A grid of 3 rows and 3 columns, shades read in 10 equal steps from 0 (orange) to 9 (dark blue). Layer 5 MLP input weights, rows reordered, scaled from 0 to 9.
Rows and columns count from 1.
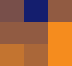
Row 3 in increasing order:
0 2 3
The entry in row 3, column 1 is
2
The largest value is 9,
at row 1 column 2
